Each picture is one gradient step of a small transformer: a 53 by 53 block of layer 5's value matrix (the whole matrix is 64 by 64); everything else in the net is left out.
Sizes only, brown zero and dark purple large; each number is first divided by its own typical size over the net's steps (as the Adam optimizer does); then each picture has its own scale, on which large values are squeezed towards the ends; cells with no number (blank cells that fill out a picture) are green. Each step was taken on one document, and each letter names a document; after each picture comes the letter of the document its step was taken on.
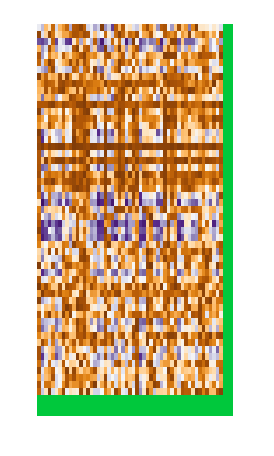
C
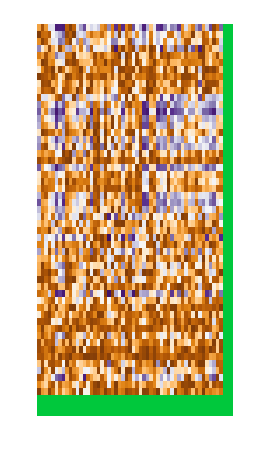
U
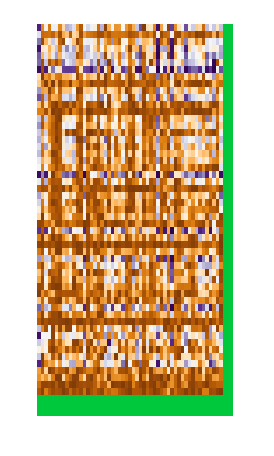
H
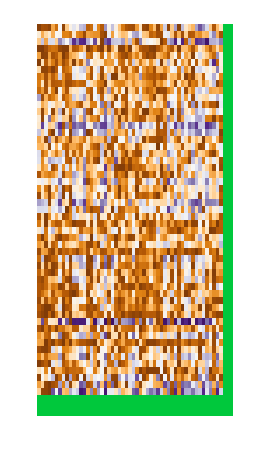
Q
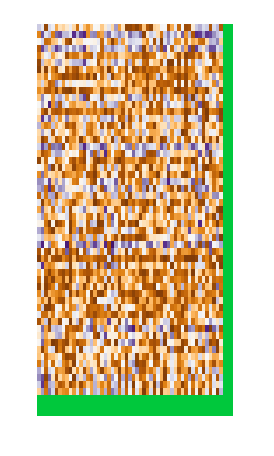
Q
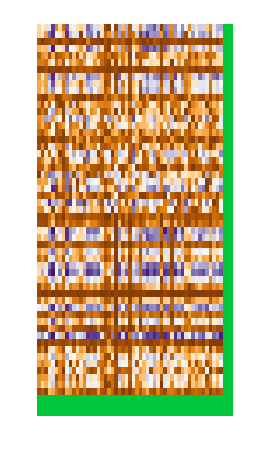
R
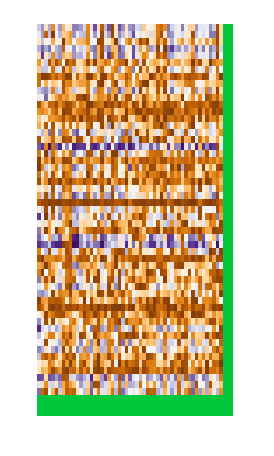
Q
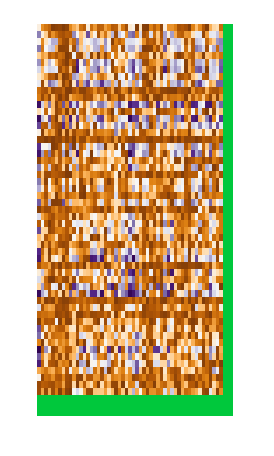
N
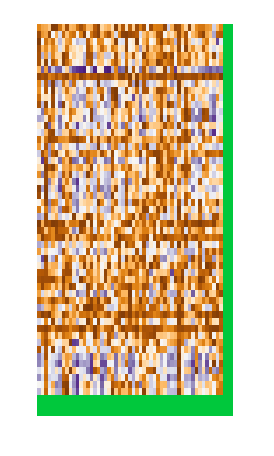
Q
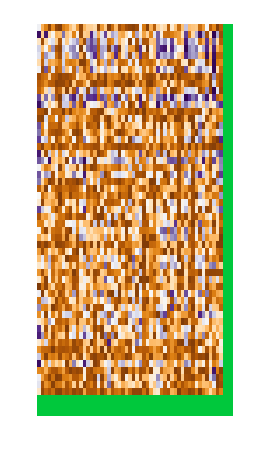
H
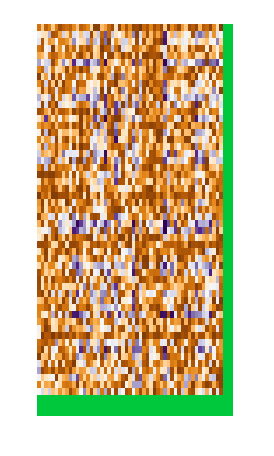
N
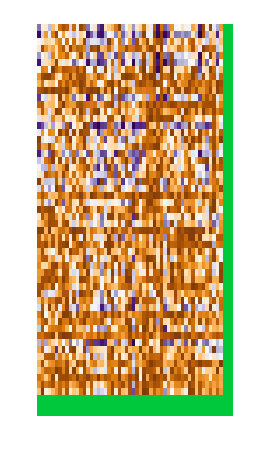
N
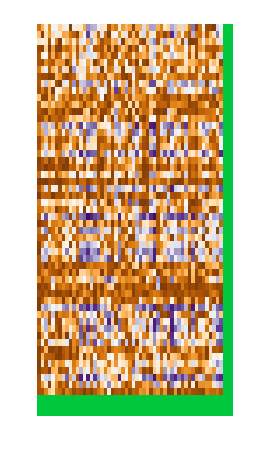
R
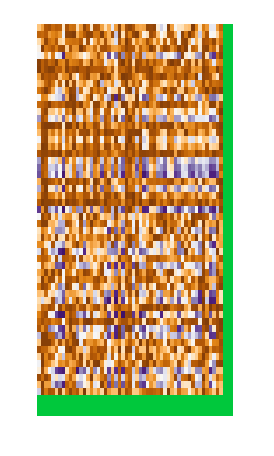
U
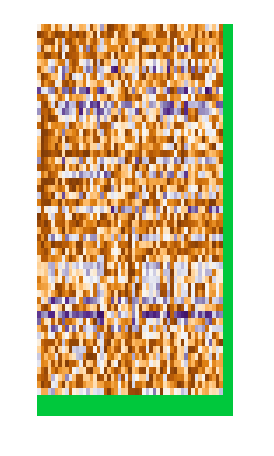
R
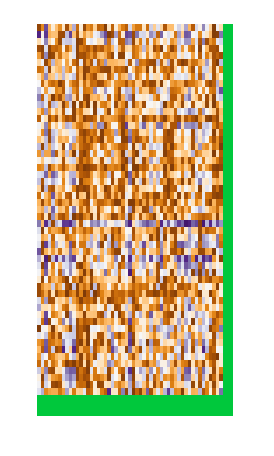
C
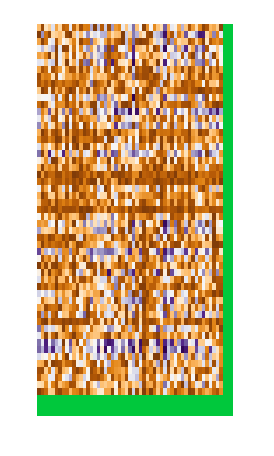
N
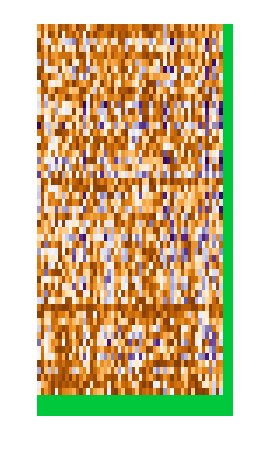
H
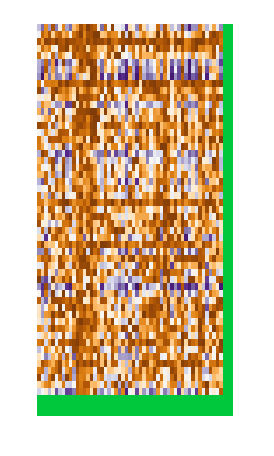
C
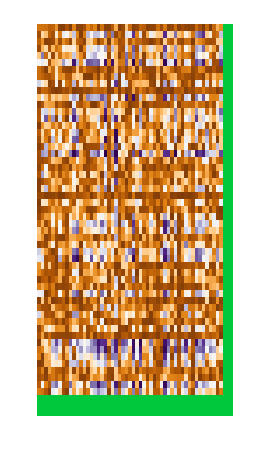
N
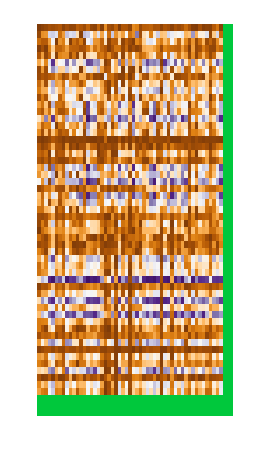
R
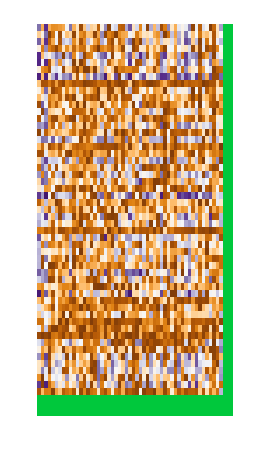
C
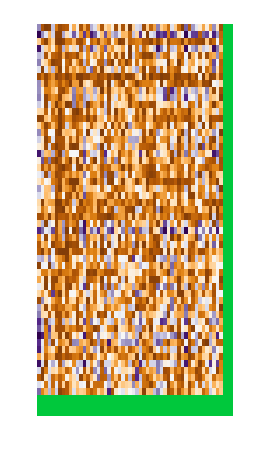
H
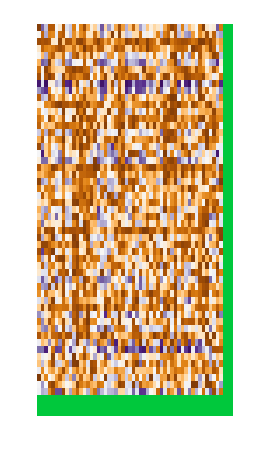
C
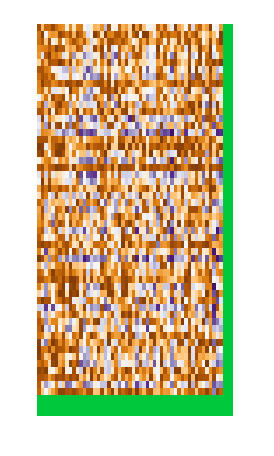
R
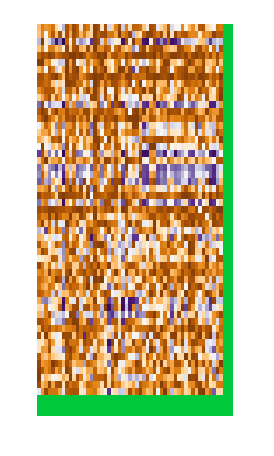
U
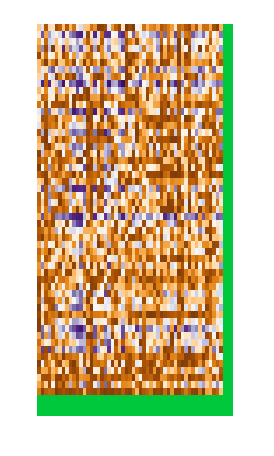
Q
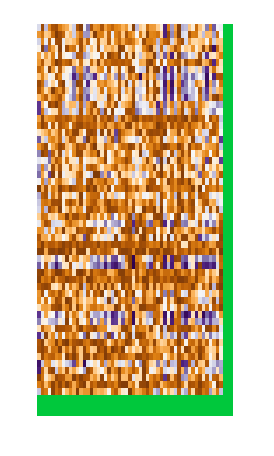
H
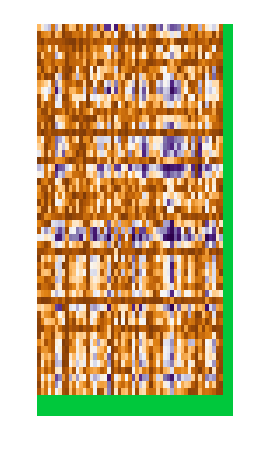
U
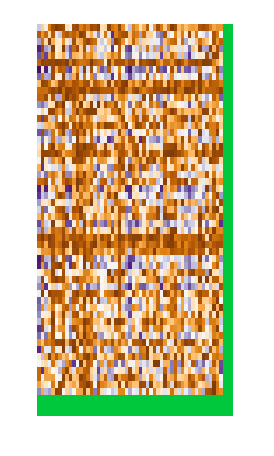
C
